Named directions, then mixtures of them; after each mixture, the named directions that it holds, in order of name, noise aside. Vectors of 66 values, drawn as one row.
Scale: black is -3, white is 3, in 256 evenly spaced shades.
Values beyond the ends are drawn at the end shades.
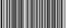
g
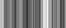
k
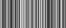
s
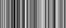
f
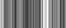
k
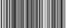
g, k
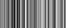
f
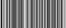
g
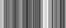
k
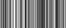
f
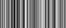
f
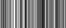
f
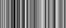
f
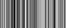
f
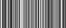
g, s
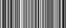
g, s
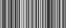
s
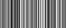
f, s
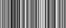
f, s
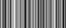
f, g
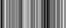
g, k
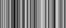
f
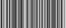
g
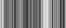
k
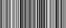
f, s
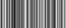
f, g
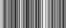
k, s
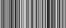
g, s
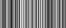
s
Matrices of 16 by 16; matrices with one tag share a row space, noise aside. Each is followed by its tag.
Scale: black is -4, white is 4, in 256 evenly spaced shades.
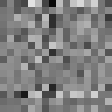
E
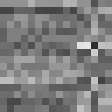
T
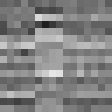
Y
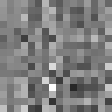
E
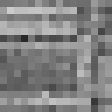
T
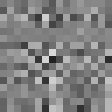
E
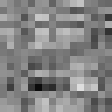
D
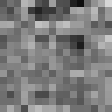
D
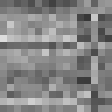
T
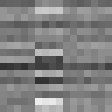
Y
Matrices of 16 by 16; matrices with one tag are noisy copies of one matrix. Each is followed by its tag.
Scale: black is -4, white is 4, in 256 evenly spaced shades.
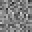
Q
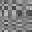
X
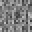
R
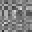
X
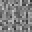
R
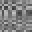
X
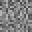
Q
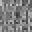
R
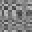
X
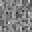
R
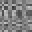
X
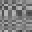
X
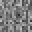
R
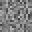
Q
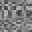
X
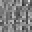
R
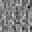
R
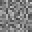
Q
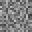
Q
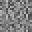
Q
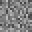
Q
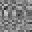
X
